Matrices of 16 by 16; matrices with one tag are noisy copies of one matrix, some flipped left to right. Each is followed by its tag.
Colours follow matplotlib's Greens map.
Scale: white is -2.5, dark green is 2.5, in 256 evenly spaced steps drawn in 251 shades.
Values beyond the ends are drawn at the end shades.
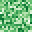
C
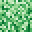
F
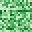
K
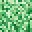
F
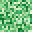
C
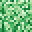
F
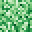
F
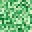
C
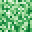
F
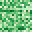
K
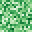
C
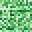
K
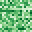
K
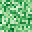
C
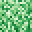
F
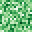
C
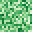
C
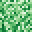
F
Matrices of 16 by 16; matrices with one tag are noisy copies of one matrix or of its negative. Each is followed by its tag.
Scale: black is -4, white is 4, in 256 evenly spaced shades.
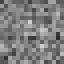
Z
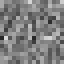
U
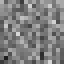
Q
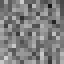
Q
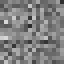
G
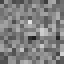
Z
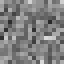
U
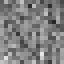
Q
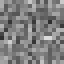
U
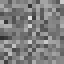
G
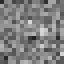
Z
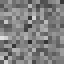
G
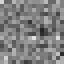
Z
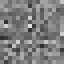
G
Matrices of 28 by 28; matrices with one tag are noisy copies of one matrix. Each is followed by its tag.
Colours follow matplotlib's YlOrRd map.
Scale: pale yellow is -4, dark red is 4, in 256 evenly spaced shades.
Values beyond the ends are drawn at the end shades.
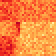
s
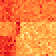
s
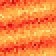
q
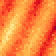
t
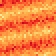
q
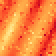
t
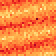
q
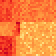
s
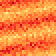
q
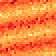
q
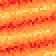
q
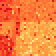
s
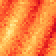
t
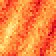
t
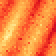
t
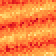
q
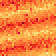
q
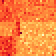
s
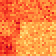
s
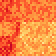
s
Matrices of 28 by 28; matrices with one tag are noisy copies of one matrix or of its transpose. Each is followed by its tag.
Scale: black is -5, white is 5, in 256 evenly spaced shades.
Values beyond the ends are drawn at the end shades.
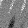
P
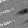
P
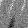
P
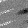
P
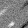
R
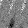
P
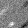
R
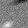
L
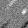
R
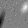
L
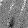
P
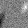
L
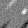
R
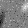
L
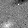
L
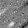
R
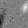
L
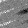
P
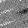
P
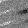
P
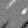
R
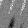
P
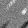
R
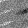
P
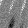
P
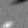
L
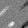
R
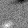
L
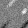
R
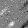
R
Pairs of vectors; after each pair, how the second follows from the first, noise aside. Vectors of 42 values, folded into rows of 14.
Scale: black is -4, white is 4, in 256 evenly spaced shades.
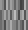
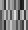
scaled up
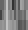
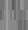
shrunk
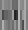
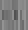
shrunk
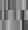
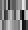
scaled up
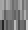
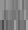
shrunk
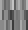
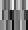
scaled up
